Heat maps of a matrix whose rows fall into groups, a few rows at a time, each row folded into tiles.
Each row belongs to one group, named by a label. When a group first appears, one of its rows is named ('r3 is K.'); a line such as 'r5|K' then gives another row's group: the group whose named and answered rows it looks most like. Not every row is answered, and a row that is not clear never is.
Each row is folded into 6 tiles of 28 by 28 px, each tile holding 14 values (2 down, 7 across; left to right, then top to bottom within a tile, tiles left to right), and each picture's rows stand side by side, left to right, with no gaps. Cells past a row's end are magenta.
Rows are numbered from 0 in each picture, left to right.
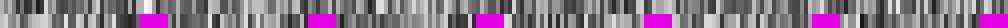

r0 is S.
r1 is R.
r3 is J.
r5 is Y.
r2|R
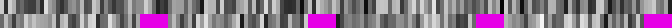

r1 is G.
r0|S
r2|R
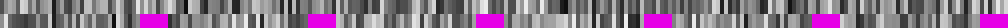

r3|G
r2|S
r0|J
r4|G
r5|J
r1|R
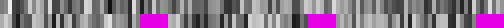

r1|J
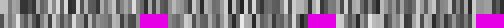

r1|Y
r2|S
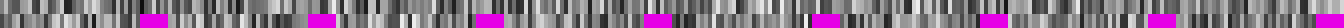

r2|S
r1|Y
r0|R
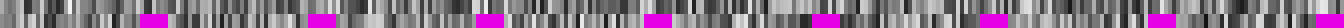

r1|J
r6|G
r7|J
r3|S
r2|S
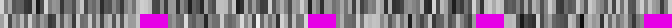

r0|S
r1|Y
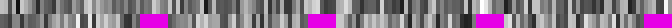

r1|S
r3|J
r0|R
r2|S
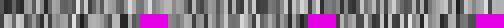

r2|Y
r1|Y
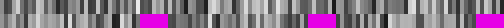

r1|R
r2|R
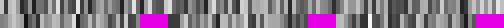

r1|R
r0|Y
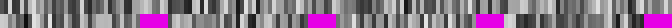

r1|Y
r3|J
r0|J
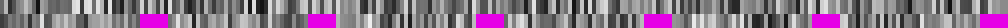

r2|G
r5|J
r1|Y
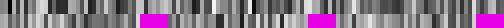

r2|G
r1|S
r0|G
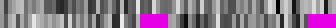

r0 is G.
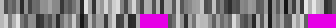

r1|S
